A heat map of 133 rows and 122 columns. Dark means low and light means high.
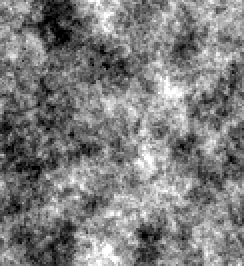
Neither half mirrors the other. No regular stripes run through it. The histogram is bell-shaped. No row or column stands out.
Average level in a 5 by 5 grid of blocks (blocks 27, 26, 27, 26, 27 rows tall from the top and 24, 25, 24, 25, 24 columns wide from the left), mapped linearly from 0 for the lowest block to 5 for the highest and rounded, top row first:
3 0 4 3 5
2 2 2 5 3
0 1 4 4 3
0 4 4 5 2
1 2 5 2 4
